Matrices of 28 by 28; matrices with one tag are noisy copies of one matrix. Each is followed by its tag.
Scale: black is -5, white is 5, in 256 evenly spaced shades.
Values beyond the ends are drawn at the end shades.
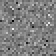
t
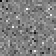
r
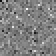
r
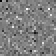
r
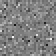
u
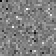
r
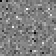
r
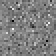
t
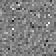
t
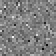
u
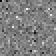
r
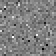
u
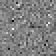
t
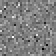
u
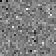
r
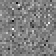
t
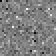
r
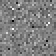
t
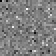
r
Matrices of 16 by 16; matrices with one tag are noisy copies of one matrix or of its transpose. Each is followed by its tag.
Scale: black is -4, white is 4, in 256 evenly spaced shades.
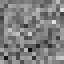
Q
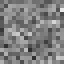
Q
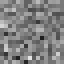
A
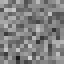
A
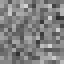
A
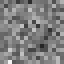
Q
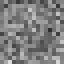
Q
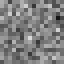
A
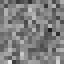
Q
